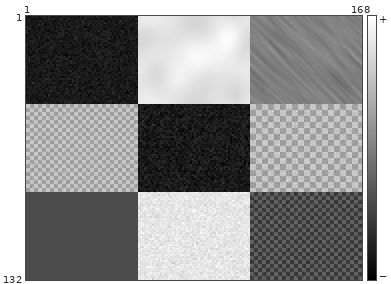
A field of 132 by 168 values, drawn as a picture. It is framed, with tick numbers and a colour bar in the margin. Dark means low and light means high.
The table splits into 3 rows of 3 panels. Panel 1,1: very low, fine-grained, faint in contrast. Panel 1,2: very high, smooth, faint in contrast. Panel 1,3: middling, slanting down to the right, faint in contrast. Panel 2,1: high, checkered. Panel 2,2: very low, fine-grained, faint in contrast. Panel 2,3: high, checkered. Panel 3,1: low, flat. Panel 3,2: very high, fine-grained, faint in contrast. Panel 3,3: low, checkered.
